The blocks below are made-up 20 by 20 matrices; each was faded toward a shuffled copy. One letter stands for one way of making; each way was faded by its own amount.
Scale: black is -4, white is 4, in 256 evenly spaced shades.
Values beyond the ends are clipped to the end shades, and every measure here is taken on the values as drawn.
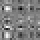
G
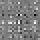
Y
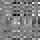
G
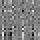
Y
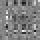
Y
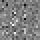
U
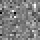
U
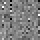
U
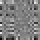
G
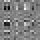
G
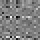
G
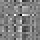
G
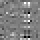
Y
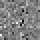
U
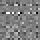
Y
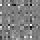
G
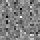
U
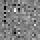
U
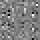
U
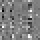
Y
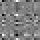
G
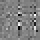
Y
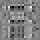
G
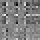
G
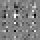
Y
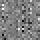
U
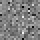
U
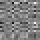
G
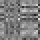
G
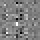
Y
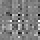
G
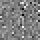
U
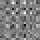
G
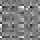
G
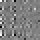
Y
